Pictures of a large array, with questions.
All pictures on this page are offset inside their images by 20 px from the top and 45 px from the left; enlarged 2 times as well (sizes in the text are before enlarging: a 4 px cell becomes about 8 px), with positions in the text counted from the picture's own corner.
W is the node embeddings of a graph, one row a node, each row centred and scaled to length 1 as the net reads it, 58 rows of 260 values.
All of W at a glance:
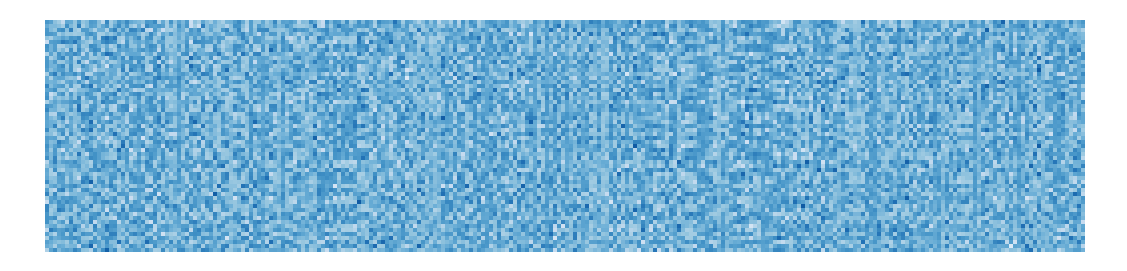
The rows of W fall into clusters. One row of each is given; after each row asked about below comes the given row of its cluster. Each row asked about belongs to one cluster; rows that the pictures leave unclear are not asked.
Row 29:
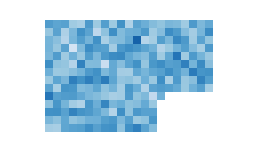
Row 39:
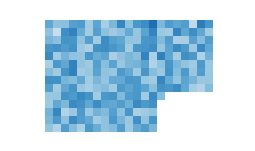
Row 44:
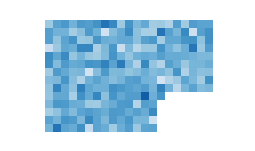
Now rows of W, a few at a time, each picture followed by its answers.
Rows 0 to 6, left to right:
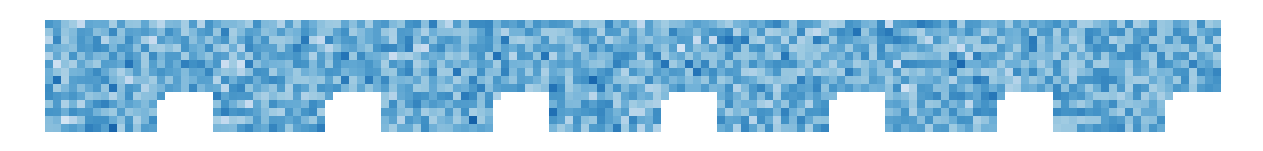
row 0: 29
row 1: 29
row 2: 39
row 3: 29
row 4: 44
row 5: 44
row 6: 29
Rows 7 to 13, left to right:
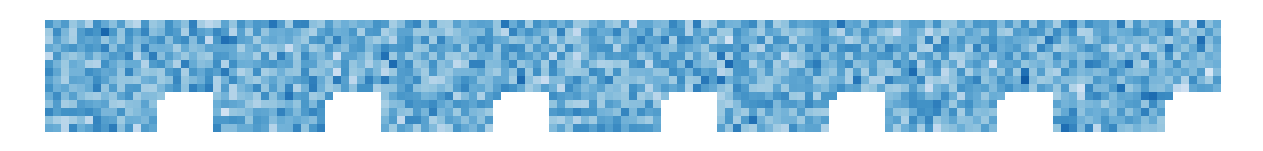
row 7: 29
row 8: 44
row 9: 39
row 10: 29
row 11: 39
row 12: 39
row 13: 44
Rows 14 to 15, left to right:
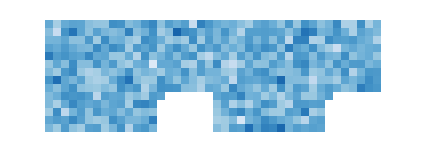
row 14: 39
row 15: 29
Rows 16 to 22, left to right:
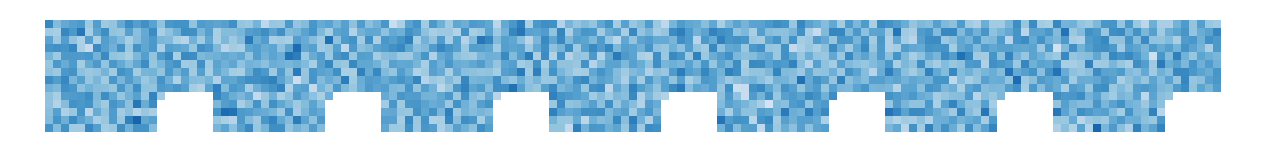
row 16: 39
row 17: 29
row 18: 39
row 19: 29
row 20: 44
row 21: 29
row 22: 29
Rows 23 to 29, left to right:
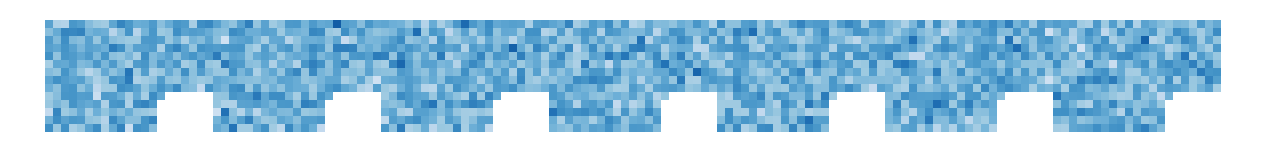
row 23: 39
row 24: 39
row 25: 39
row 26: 29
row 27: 39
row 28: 39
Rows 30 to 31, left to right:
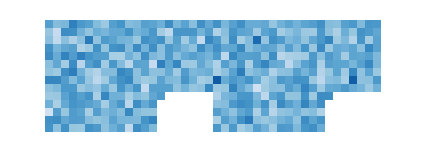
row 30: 39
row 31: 39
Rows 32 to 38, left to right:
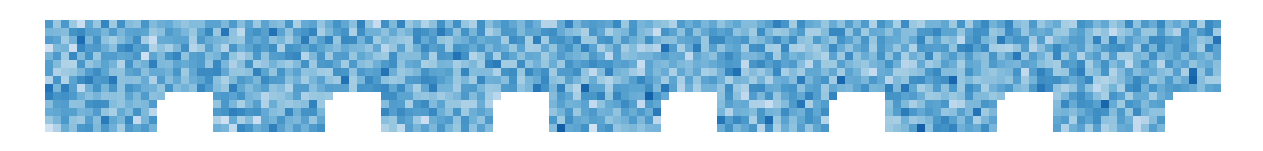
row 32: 29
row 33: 29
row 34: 29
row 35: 44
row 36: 44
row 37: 29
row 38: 39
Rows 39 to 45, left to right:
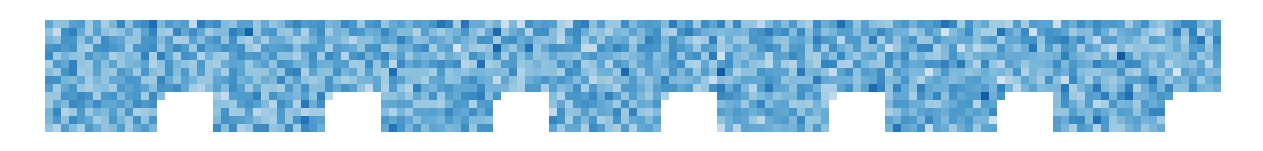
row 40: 39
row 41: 44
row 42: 39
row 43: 29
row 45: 44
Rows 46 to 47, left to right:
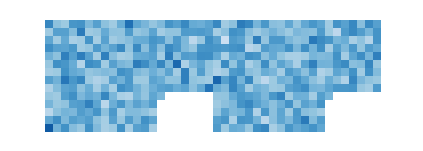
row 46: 39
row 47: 39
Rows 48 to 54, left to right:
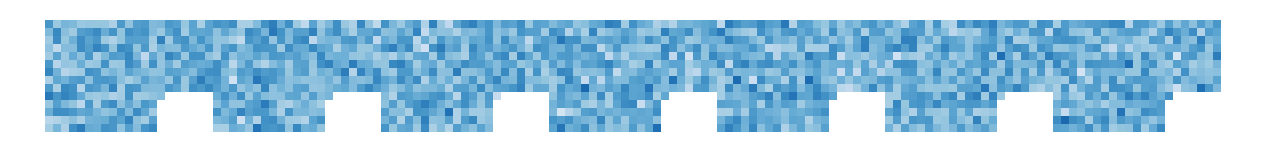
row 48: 29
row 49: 29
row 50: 39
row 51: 44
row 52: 44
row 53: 39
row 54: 44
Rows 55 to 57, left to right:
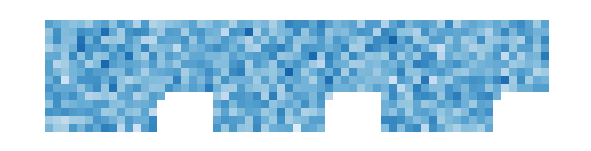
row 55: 29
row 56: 39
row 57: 44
